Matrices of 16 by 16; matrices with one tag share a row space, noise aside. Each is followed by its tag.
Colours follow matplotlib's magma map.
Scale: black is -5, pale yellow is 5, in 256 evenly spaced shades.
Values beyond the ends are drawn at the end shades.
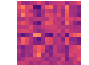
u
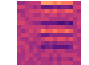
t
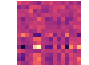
u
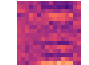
t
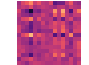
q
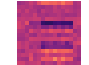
t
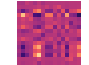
u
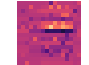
t
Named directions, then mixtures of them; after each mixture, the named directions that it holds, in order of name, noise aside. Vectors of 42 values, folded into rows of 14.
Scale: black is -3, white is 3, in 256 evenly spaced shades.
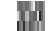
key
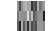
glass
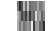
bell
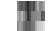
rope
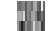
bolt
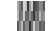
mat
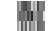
glass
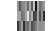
glass, key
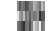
bolt, key, rope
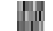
bell, key, mat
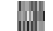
glass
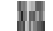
bell, key, rope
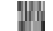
bell, bolt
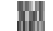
key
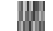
mat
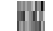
bolt, key, rope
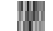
mat, rope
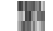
bell, bolt, rope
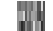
bolt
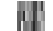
bolt, glass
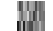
glass, key, mat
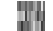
bolt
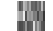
bolt, glass, mat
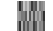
bell, glass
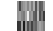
glass, key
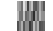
mat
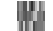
bell, key, mat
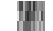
bell, mat, rope
